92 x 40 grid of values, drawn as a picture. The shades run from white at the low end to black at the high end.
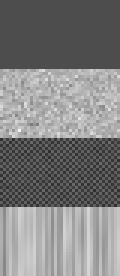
It is made of 4 by 1 panels. Panel 1,1: high, flat. Panel 2,1: low, fine-grained. Panel 3,1: high, checkered. Panel 4,1: low, streaked downward.
